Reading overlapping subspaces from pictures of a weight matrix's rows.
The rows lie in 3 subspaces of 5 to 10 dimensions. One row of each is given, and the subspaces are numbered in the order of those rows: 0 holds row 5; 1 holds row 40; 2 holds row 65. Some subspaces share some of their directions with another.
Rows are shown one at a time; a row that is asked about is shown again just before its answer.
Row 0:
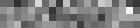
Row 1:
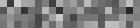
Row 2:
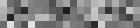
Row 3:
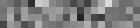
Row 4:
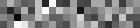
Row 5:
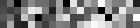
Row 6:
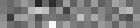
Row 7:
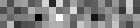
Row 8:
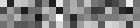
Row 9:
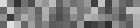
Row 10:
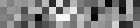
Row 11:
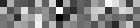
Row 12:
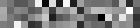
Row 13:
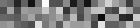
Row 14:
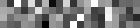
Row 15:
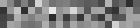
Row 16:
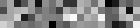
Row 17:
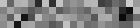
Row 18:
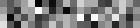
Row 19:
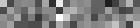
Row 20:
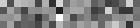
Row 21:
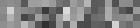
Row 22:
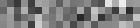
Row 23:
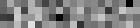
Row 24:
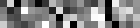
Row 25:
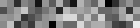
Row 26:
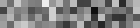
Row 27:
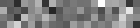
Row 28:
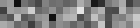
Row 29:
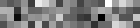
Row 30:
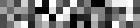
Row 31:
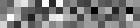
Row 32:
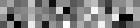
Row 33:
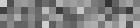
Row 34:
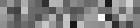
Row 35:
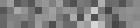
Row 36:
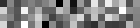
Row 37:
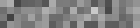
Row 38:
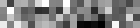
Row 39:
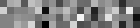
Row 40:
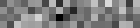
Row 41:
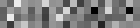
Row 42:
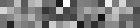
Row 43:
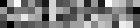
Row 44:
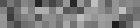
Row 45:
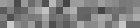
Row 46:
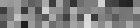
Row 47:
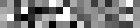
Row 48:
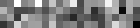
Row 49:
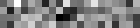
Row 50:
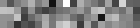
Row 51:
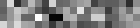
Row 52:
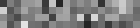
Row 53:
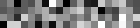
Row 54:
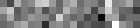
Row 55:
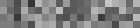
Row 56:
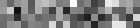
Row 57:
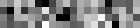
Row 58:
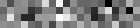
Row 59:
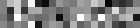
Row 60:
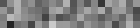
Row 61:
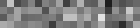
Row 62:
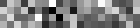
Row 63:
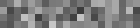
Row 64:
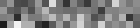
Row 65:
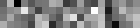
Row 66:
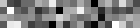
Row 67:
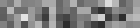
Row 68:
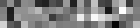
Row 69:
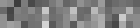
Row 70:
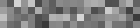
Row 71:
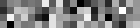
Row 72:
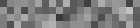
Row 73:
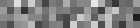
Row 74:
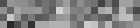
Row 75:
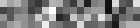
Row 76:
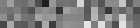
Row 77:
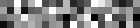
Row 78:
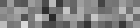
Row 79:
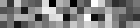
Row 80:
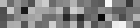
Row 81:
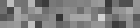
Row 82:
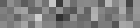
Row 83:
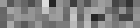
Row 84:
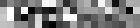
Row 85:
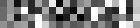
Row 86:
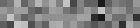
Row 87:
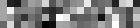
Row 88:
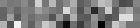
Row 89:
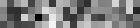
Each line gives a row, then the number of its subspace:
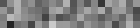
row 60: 0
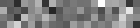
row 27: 0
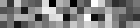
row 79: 2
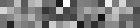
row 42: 0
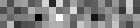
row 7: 1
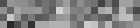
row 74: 0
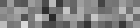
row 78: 2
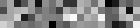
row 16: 2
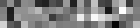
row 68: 2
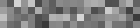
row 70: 2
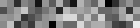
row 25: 2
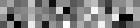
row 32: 0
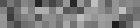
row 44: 2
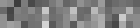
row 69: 0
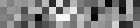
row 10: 1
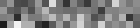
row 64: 0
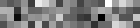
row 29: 1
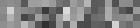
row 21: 1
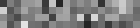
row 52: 2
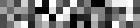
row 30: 2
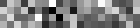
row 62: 2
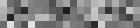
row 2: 0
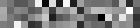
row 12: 0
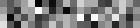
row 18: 2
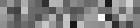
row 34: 2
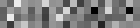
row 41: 0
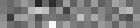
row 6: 2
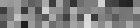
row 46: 2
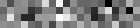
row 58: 0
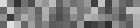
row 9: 0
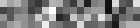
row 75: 0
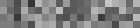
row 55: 1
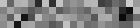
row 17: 0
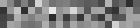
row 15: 2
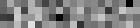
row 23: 2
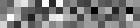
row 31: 0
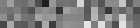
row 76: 0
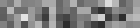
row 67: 0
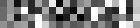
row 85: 1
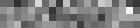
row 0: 0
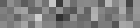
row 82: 1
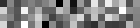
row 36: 2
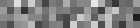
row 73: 2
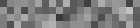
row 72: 0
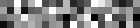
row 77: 2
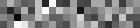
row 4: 0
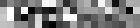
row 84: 2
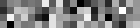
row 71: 0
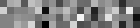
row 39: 1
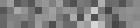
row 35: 2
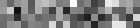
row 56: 2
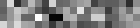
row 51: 2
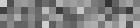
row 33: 1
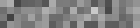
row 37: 0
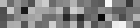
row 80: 2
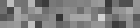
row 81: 1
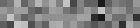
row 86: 0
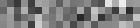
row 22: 1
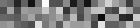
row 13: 2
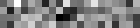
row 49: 1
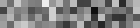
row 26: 0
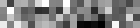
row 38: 0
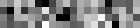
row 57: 1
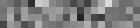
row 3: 2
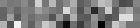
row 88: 0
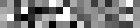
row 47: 2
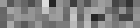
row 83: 2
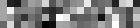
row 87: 0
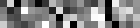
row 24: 2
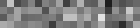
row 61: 1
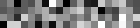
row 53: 0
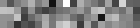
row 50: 0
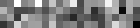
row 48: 2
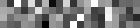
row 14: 2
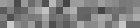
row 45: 0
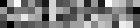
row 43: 0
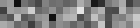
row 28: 2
